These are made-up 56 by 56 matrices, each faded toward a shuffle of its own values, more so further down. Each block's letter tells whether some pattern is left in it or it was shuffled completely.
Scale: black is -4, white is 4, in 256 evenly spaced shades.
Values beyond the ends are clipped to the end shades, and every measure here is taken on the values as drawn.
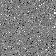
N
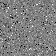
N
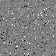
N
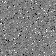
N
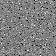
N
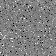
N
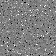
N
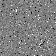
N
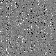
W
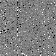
W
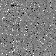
W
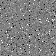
W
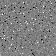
N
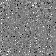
W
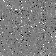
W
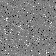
N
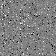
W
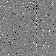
W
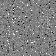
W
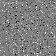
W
